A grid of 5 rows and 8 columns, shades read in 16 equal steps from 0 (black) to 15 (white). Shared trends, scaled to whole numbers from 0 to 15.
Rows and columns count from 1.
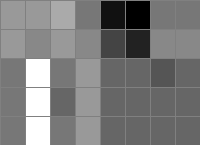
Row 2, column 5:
4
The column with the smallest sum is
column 6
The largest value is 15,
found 3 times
